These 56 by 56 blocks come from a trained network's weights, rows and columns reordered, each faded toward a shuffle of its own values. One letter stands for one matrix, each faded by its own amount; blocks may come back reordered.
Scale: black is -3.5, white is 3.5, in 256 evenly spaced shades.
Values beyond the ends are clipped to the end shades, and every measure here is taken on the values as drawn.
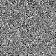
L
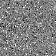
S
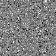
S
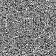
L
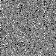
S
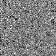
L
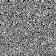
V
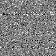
V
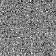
V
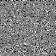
V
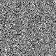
L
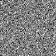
L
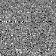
V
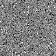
S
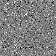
S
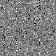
S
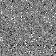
S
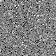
S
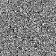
L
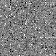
S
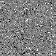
S
